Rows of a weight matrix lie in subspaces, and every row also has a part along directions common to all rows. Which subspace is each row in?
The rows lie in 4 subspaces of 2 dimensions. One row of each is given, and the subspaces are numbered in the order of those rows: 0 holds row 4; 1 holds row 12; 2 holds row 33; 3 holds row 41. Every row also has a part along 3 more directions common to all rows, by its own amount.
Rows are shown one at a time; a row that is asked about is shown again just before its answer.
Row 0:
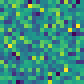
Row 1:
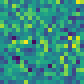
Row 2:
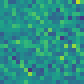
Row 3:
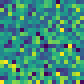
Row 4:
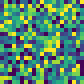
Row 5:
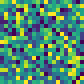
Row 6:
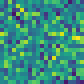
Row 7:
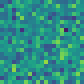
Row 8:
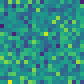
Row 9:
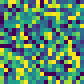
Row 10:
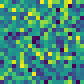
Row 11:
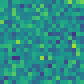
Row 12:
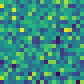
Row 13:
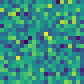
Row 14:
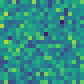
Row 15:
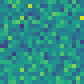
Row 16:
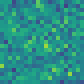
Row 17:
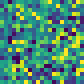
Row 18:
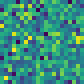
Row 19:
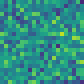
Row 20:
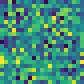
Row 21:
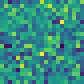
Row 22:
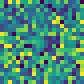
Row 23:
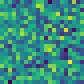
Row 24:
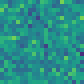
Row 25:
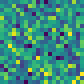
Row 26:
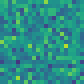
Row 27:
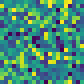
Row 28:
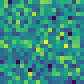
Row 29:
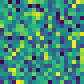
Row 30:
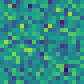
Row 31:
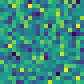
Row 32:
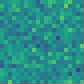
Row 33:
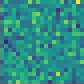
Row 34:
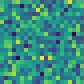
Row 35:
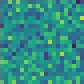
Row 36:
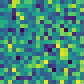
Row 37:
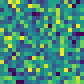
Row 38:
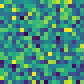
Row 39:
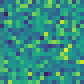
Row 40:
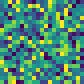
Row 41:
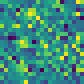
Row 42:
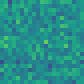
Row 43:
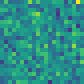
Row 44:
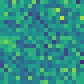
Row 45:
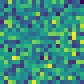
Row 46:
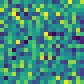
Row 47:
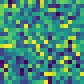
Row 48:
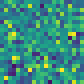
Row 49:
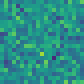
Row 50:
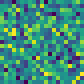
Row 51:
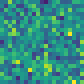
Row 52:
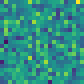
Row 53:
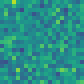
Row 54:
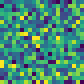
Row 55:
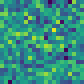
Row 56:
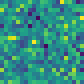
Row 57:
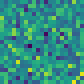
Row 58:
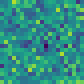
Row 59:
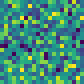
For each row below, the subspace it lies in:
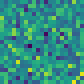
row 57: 3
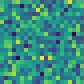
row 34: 0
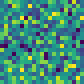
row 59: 2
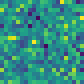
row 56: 3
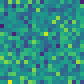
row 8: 0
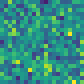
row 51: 3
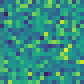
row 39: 1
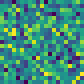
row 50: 3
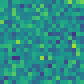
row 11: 0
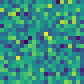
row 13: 0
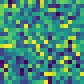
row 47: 3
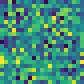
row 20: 3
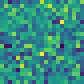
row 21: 0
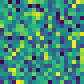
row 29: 2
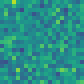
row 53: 3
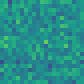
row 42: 3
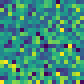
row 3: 1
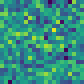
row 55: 1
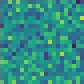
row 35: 2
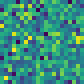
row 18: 0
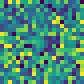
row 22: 0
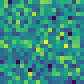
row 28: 3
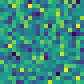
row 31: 2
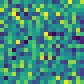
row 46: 0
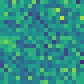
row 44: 3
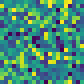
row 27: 1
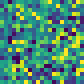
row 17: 1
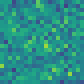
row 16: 1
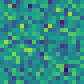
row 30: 2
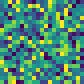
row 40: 2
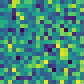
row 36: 1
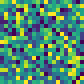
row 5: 3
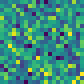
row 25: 3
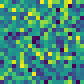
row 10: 1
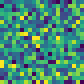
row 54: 1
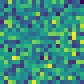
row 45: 0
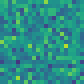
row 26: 3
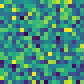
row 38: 1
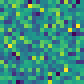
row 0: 2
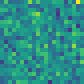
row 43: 2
